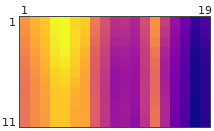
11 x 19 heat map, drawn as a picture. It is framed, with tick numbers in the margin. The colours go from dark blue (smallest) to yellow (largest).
There is an overall slope up to the left. The ninth with the highest average is the top left. Streaks run downward.
